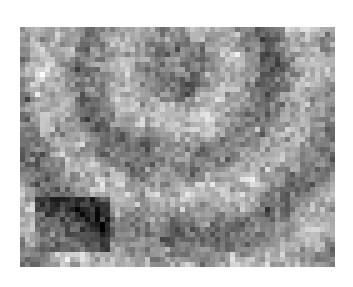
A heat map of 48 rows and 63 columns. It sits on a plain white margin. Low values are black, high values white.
Odd patch: lower, in the bottom left. Grain: blotchy. Ninth with the lowest average: bottom left. Rings: centred on the top middle.
